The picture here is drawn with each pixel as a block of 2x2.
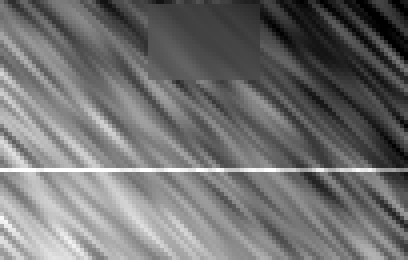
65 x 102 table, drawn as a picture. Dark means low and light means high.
Odd lines: row 43. Slope: up to the bottom left. Odd patch: calmer, in the top middle. Ninth with the lowest average: top right. Ninth with the highest average: bottom left.
